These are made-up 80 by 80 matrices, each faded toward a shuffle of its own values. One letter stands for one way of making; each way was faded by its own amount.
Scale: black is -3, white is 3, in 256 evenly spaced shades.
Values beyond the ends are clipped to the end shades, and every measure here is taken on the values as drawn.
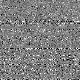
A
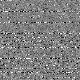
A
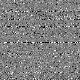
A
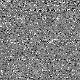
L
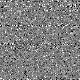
L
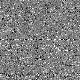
L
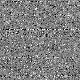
L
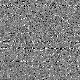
L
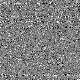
L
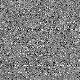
L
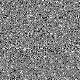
L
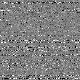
A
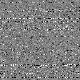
A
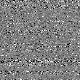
A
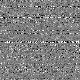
A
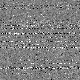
A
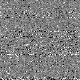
A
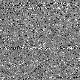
L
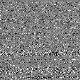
A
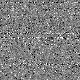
L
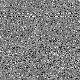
L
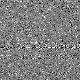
L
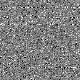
L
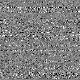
A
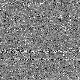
L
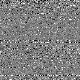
A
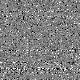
L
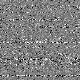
A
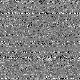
A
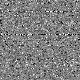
L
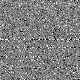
L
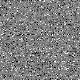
L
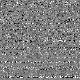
A
